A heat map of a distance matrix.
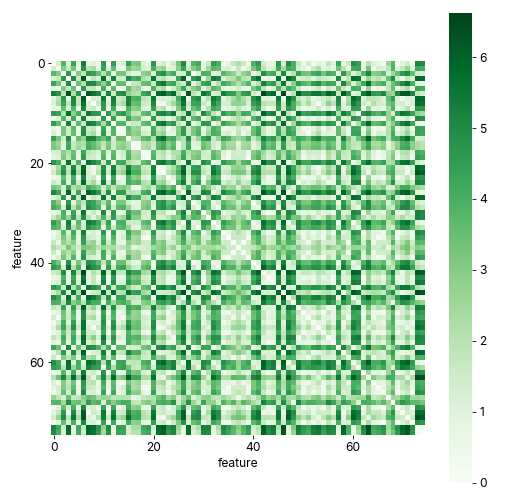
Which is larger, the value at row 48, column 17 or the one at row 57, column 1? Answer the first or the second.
the second
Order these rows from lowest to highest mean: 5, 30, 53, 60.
5, 30, 53, 60
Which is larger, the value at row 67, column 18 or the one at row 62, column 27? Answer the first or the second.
the first
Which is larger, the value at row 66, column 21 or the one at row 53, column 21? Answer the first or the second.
the first
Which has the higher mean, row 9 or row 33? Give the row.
33
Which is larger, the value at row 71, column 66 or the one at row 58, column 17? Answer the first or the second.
the second
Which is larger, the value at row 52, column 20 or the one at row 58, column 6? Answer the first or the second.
the second
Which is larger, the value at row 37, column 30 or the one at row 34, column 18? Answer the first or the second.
the first
